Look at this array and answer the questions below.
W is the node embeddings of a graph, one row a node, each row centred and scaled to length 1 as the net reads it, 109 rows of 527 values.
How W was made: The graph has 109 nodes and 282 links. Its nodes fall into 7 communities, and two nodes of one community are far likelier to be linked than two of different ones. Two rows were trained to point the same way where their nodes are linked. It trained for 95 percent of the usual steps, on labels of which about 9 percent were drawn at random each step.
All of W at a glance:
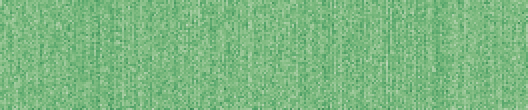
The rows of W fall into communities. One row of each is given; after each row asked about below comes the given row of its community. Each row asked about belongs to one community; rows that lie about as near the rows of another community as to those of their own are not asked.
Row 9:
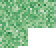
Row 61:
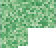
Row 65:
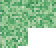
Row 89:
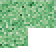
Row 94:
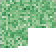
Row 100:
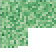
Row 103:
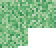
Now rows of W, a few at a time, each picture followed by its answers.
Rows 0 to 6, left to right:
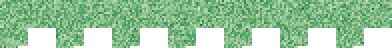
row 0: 103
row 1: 103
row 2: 103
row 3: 94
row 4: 103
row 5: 65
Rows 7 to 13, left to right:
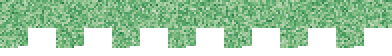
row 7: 94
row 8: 94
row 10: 100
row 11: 100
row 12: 100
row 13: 9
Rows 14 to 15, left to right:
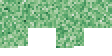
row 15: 65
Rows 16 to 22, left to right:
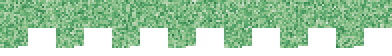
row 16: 61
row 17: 103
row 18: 100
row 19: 9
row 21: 89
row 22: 65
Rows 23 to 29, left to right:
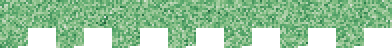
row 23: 65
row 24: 65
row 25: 65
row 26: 9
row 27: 65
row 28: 61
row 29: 65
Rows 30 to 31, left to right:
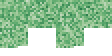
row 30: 100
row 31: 9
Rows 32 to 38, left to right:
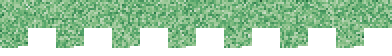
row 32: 61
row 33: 94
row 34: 100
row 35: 65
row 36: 9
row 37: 61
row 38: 100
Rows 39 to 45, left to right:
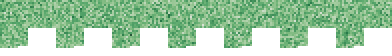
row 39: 9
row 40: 100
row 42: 61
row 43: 65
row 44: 100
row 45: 61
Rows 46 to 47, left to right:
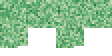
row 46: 100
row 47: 61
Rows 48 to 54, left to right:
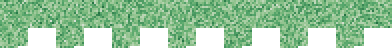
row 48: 9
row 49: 89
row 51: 100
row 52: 94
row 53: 100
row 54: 61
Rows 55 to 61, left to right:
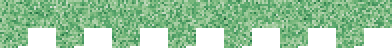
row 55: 100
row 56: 89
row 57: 103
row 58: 103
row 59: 100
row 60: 103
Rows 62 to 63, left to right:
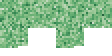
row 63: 61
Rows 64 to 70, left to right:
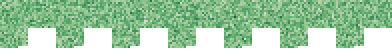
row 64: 100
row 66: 103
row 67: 94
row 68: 103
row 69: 89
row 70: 89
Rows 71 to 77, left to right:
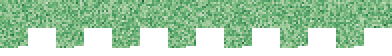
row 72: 103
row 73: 103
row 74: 9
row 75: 94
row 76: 103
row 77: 9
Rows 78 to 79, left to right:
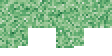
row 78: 94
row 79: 65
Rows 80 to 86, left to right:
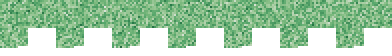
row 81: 65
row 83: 61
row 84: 9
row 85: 65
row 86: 61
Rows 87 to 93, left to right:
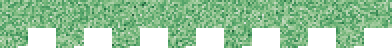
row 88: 103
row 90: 94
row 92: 65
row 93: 9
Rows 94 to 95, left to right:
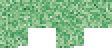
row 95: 9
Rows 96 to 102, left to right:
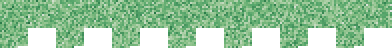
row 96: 103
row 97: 103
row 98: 100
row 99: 9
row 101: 61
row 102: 89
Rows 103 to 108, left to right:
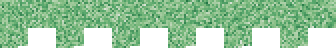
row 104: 103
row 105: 61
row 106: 100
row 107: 94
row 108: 9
